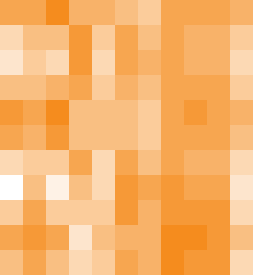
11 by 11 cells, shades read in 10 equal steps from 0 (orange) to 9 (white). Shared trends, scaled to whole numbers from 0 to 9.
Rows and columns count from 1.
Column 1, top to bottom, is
2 6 7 4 1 2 6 9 5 2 4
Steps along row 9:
down up same same down up down same same up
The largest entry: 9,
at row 8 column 1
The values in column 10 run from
1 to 3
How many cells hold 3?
18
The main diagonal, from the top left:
2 4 6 2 4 4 4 1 1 1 6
